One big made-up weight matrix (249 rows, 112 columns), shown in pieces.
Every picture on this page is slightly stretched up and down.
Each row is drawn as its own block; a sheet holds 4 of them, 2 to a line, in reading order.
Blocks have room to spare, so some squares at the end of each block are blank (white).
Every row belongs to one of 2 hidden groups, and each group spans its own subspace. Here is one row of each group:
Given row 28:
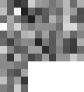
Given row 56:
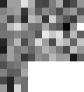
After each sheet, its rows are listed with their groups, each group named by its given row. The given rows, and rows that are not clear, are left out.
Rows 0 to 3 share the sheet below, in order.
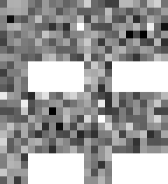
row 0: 56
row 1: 56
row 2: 56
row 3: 28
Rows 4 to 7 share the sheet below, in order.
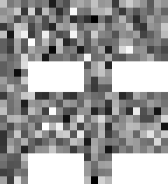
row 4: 28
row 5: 56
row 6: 56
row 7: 56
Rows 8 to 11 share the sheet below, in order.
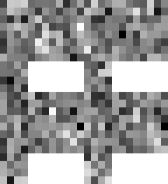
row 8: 56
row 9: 28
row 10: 56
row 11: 56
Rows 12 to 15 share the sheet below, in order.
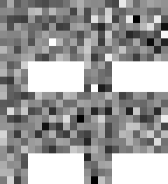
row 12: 28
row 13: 56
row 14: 56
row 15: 56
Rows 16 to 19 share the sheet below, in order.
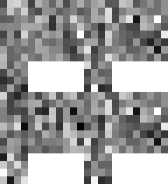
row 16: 56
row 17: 56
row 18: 56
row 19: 56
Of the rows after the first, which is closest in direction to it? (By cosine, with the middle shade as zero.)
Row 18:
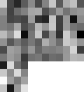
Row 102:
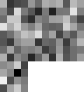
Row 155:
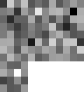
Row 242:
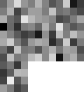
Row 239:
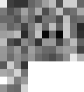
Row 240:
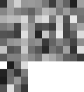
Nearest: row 239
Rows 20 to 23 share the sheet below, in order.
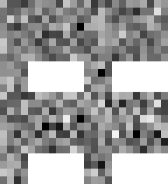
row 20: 56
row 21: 28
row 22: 56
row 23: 28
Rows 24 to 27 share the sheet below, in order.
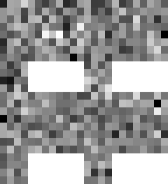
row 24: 56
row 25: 56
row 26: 28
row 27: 28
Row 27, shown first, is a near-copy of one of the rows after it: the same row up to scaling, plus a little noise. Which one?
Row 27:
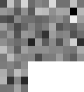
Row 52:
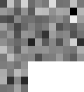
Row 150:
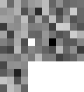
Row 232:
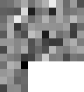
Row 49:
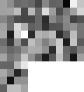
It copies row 52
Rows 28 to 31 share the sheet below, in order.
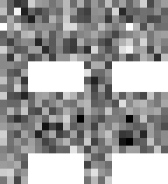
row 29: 56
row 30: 56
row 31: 56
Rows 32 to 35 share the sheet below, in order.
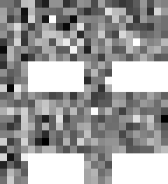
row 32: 56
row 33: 28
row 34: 56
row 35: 56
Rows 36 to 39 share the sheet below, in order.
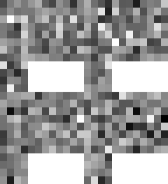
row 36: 56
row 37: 28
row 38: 56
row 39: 56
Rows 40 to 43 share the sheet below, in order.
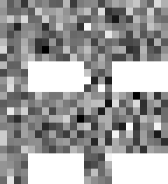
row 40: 56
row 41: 28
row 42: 56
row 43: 28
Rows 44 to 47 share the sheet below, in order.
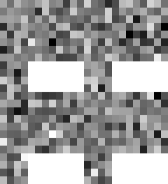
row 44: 28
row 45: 56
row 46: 28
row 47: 28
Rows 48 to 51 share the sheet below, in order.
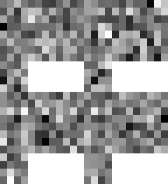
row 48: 28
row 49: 28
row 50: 56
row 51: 56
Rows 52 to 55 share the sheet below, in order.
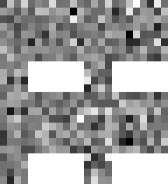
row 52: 28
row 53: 28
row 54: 56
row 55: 56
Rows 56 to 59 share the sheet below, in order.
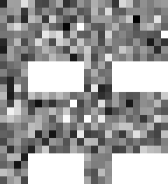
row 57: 56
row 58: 28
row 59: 28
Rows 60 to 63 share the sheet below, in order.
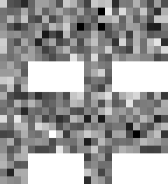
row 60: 56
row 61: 28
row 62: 28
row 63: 28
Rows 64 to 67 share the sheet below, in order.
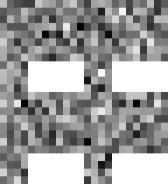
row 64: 56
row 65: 28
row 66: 28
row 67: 28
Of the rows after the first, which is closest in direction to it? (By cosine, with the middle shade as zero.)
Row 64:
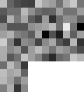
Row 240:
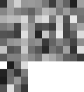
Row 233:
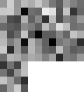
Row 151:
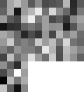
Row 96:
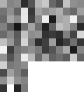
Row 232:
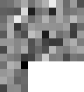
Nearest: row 96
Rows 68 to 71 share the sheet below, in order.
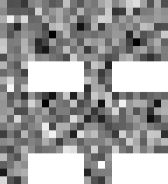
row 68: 56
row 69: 28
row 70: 28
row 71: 28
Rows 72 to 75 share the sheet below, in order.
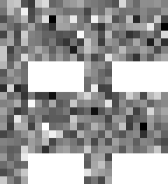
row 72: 56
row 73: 56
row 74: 28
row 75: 56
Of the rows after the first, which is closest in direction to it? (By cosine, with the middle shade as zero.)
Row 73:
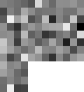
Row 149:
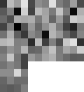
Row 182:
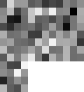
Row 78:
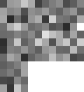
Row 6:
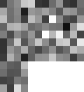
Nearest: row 149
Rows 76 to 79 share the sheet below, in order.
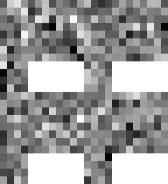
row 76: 56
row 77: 56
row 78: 56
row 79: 28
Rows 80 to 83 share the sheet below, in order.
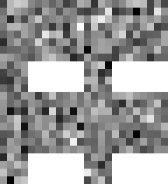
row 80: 56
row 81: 28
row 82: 56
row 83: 28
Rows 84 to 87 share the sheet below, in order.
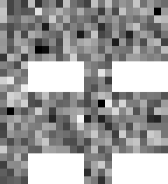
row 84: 56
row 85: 28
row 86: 56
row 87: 28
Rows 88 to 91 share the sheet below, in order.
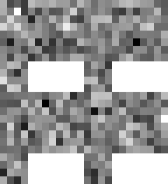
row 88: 28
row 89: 28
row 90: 28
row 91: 56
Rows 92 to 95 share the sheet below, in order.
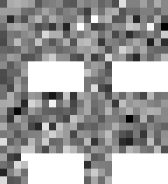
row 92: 56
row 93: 56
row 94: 28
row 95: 56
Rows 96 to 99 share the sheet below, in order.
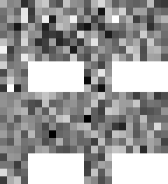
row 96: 56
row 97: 28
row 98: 28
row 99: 28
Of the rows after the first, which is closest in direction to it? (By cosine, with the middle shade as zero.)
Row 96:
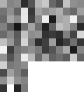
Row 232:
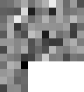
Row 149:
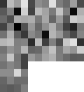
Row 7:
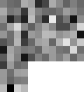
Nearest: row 232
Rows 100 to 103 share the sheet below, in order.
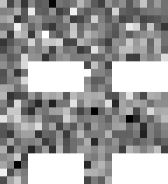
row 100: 28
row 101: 56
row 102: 28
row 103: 56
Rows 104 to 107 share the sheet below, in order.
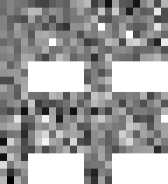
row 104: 28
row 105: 28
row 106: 56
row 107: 56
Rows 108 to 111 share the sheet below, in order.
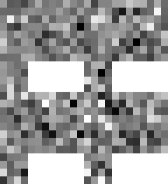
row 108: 56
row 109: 28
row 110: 28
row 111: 28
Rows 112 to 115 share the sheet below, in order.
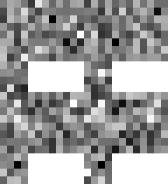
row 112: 56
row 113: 28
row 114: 28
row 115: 28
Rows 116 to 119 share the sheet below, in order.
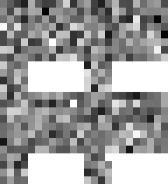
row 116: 28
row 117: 56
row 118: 28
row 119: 28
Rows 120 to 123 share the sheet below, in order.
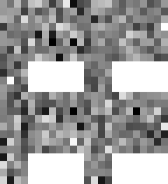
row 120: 28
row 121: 56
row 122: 56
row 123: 56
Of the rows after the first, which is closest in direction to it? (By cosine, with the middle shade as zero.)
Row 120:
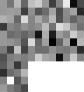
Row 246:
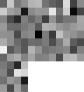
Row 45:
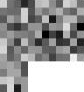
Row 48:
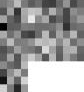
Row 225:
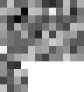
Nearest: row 246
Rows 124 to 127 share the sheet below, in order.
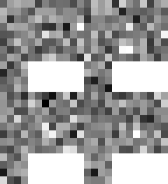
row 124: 56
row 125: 56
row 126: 28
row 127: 28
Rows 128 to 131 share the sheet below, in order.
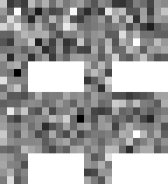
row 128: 28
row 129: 28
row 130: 56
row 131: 28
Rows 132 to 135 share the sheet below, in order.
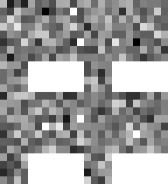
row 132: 28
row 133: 28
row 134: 56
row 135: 28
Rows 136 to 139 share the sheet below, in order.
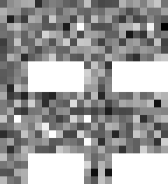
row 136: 56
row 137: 56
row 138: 28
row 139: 28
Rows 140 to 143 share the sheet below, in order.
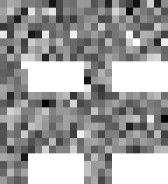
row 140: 28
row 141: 28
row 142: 28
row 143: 56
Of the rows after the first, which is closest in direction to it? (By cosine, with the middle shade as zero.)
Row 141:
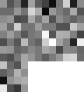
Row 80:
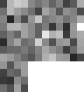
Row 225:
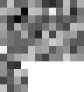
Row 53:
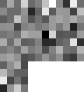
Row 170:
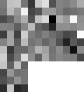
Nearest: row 225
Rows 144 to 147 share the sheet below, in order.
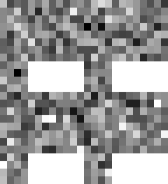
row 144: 28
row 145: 28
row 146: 56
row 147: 28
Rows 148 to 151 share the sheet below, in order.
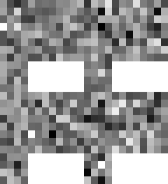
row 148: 28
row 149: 28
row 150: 28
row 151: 28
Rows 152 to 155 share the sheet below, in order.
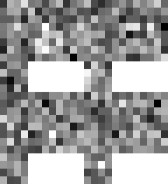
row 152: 56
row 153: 56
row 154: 28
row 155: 28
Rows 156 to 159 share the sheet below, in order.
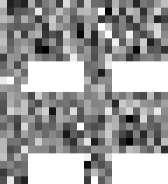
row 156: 56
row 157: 28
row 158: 56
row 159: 56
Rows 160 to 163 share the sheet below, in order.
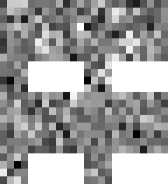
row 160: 56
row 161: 28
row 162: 28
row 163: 28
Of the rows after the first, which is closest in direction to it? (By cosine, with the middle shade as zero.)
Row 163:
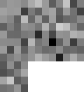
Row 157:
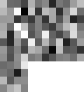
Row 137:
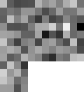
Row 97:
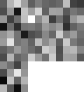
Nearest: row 157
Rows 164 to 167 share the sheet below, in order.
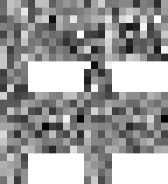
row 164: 56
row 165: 56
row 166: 56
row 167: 56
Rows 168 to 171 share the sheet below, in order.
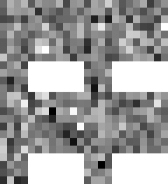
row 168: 56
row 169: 56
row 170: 56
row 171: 28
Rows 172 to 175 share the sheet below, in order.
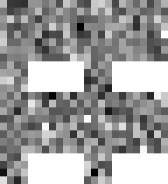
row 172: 56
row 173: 56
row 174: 28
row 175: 28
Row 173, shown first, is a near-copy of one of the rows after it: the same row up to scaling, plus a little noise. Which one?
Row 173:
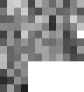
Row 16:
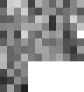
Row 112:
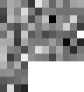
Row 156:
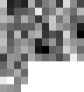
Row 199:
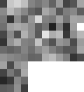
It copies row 16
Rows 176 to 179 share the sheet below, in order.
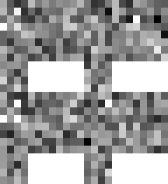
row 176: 28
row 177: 56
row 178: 28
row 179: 28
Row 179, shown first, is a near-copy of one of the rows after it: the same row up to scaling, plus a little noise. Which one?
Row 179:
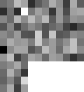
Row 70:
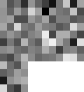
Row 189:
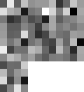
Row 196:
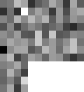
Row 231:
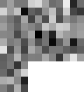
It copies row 196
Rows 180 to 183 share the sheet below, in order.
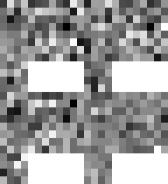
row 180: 28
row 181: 56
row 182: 28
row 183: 56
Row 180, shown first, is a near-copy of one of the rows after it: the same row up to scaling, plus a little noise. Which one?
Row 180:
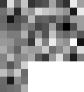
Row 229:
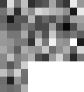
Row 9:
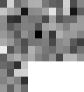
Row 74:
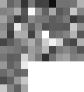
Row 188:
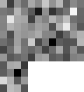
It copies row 229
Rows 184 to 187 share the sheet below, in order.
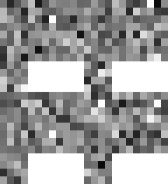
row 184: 56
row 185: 28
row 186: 28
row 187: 28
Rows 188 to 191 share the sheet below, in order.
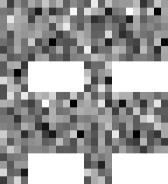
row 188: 28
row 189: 28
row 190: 28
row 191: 28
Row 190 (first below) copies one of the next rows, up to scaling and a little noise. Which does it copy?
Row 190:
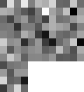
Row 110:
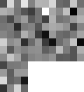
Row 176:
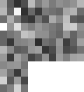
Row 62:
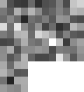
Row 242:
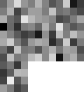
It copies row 110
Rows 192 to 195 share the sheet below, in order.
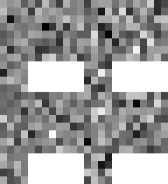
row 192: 56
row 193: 28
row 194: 28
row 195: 28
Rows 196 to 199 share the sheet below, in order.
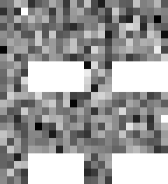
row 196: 28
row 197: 56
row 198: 28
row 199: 56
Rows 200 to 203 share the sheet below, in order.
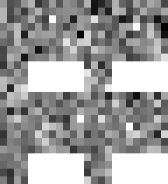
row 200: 56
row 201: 56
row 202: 56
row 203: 28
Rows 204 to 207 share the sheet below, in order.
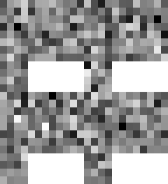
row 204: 28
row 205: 56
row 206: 28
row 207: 28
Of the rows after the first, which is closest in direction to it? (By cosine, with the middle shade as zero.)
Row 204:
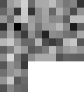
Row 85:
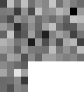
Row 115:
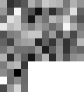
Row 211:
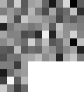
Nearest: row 85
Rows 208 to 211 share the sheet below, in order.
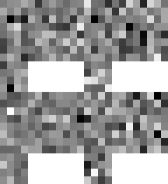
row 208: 56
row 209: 56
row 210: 56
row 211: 28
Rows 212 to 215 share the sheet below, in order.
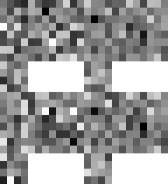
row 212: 28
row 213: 56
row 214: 56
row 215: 56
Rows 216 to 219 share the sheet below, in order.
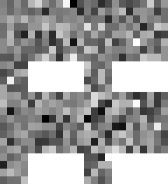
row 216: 28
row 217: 28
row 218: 56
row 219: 28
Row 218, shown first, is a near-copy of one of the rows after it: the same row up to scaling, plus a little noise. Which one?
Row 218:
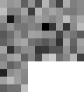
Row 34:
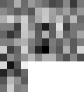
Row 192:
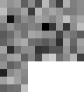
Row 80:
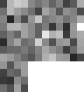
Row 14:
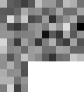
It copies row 192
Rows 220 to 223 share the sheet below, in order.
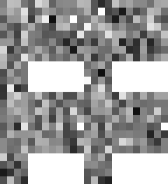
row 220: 56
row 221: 28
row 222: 56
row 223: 56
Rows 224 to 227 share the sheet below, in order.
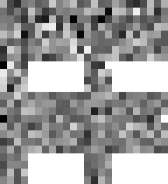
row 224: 56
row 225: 28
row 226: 28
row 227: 56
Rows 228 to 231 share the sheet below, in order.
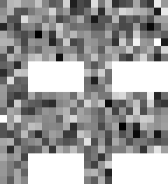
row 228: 28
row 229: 28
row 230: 28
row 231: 28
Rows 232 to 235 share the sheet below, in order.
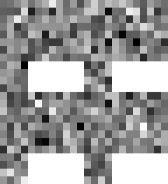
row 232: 28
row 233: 28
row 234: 56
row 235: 56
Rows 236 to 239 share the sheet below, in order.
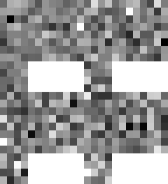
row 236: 56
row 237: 28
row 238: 28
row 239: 56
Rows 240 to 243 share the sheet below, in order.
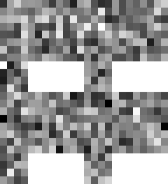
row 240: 56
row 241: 28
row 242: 28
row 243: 56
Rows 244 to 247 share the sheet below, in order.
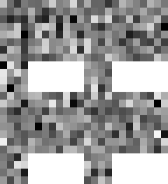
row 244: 56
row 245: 56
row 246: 28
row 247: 28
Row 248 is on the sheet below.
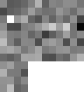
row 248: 56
